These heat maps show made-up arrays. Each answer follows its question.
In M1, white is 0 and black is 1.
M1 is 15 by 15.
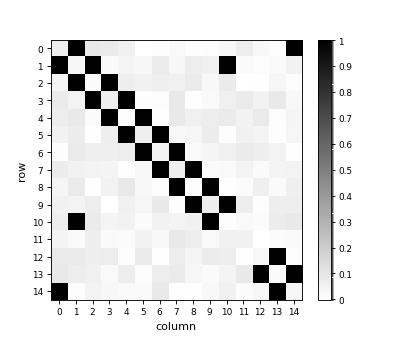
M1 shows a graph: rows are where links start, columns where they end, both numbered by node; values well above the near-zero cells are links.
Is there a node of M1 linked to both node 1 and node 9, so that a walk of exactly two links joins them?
yes
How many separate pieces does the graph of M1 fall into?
2
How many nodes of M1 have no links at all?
1
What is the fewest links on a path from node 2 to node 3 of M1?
1
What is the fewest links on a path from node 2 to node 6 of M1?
4
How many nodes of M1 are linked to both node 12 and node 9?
0
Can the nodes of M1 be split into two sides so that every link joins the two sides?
yes
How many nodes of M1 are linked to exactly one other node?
1
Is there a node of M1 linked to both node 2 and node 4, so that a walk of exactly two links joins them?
yes
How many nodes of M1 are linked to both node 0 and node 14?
0
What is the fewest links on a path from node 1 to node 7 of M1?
4
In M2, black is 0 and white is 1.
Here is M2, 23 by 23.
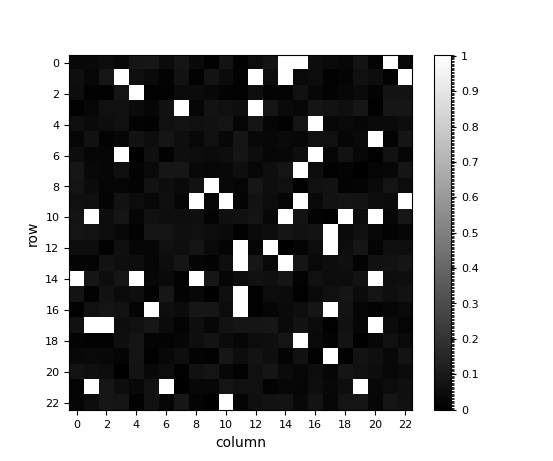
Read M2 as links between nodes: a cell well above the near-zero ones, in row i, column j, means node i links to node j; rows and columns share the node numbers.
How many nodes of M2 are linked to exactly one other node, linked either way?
0
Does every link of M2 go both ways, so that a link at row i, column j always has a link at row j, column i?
no
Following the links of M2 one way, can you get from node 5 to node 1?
no
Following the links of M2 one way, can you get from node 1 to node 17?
yes
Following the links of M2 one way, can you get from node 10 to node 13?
yes
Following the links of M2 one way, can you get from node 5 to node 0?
no
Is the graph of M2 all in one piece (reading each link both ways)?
yes
